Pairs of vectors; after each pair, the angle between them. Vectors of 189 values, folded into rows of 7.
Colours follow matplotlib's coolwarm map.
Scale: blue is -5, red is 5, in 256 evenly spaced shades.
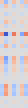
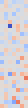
orthogonal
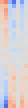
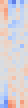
nearly parallel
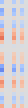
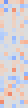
partly opposed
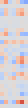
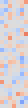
partly opposed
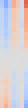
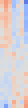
nearly opposite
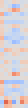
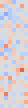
orthogonal
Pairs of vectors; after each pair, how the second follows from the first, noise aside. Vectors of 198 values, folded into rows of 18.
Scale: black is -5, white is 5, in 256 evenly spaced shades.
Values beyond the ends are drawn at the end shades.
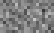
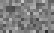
shuffled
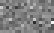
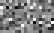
scaled up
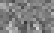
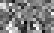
scaled up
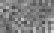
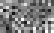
scaled up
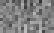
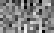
scaled up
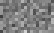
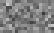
shuffled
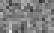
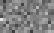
shuffled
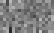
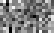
scaled up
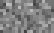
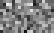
scaled up
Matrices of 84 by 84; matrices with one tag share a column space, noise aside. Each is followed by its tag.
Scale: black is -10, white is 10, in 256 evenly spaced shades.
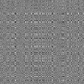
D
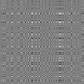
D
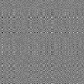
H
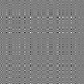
H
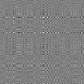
H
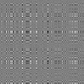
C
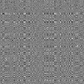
D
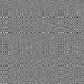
H
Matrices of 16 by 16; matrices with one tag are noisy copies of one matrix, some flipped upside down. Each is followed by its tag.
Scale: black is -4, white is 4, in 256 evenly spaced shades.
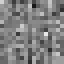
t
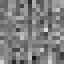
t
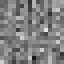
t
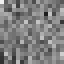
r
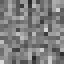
t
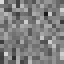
r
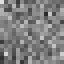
r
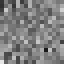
r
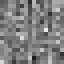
t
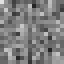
t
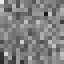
r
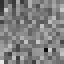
r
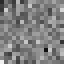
r
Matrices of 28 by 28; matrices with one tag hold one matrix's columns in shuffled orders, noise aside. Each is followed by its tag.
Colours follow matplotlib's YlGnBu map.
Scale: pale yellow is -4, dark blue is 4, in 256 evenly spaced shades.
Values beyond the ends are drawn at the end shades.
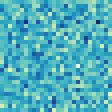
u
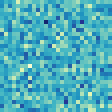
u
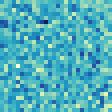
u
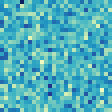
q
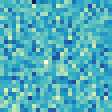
q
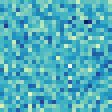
u
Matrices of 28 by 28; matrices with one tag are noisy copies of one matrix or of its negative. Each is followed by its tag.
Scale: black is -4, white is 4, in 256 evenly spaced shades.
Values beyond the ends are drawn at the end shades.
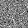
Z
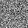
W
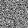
Z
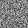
W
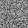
W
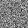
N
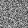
Z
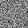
Z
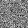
N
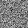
N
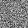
N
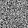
W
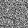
Z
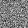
N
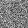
N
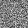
N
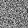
Z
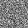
Z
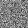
N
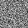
Z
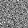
Z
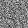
Z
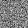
N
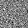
Z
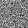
N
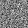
W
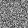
N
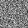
Z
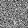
Z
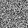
W
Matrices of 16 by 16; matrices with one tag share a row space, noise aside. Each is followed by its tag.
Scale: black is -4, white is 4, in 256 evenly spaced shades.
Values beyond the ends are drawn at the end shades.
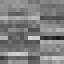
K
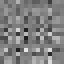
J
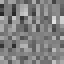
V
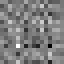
J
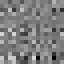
V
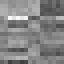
K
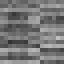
K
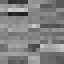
K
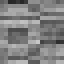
K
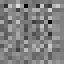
J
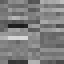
K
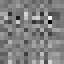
J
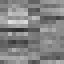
K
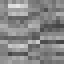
K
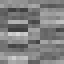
K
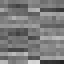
K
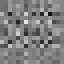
J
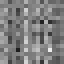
J
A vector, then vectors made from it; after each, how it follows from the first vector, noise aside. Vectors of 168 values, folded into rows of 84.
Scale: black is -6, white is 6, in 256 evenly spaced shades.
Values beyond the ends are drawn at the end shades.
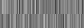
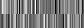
scaled up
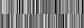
scaled up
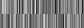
scaled up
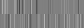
partly zeroed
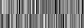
scaled up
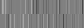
partly zeroed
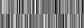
scaled up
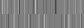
partly zeroed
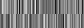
scaled up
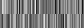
scaled up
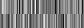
scaled up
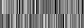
scaled up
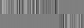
partly zeroed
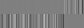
partly zeroed
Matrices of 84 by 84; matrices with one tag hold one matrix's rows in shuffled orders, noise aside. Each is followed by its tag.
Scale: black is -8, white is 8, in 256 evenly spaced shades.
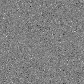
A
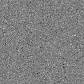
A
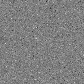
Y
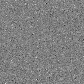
Y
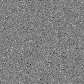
A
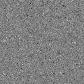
A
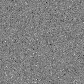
Y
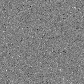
A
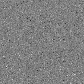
A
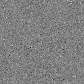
A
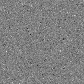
A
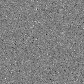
Y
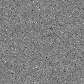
Y
